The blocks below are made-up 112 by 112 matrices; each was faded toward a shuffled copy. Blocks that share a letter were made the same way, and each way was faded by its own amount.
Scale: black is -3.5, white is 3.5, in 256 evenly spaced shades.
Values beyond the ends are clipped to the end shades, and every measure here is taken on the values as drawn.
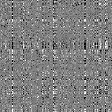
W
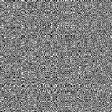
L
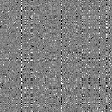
W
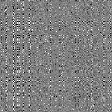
W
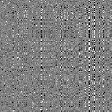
W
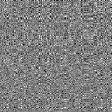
L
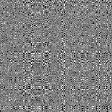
W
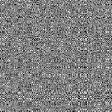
L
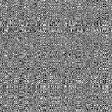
L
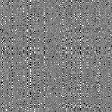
W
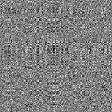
L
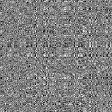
L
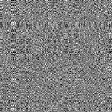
L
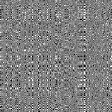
W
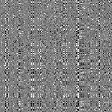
W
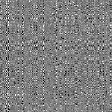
W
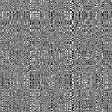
W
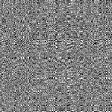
L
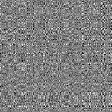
L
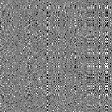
W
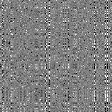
W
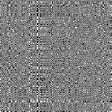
W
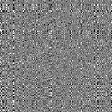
W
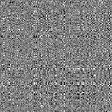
L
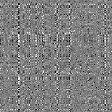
W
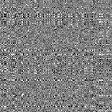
L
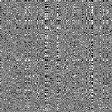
W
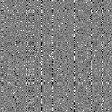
W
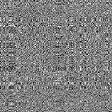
L
